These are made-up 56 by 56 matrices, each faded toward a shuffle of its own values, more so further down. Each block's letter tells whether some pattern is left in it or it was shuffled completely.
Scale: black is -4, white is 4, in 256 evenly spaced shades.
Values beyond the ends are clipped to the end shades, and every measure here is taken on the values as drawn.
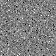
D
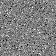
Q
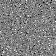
D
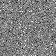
Q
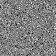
Q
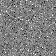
D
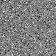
Q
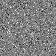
Q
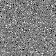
D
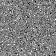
Q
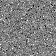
Q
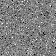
Q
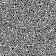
Q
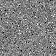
D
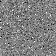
Q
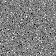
Q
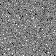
Q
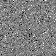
D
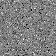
D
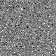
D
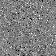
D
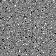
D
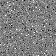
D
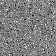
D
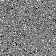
Q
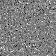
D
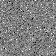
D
